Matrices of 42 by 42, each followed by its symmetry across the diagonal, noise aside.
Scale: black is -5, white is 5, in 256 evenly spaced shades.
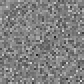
symmetric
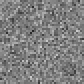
symmetric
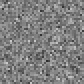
antisymmetric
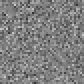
antisymmetric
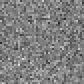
antisymmetric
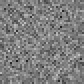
symmetric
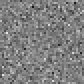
antisymmetric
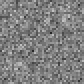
symmetric
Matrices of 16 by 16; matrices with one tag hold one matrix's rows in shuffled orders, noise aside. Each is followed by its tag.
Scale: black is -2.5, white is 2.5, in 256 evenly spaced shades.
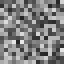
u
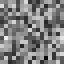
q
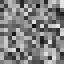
u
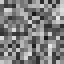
q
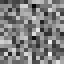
q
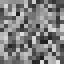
u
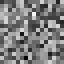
u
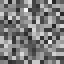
q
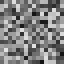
u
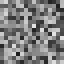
u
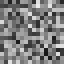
q
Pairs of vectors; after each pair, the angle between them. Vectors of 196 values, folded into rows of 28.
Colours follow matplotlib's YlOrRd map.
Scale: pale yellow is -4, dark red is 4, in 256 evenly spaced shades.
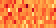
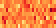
partly aligned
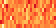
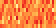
partly opposed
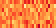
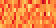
orthogonal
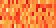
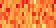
orthogonal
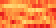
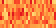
orthogonal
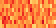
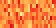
orthogonal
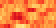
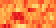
nearly parallel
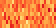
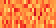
orthogonal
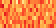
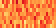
nearly opposite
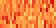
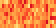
orthogonal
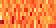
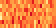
nearly parallel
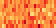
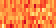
nearly parallel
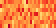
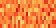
partly aligned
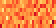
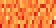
nearly parallel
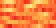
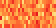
orthogonal
